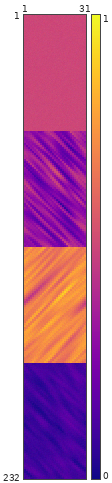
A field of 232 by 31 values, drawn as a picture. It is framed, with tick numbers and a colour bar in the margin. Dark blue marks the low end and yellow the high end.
It is made of 4 by 1 panels. Panel 1,1: middling, flat. Panel 2,1: low, slanting down to the right. Panel 3,1: high, slanting up to the right. Panel 4,1: very low, slanting down to the right, faint in contrast.
